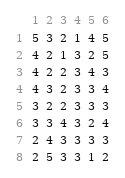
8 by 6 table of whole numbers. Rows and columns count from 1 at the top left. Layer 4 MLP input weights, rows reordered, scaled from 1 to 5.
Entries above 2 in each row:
4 3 4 5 4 5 5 3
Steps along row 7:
up down same same same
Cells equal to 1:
3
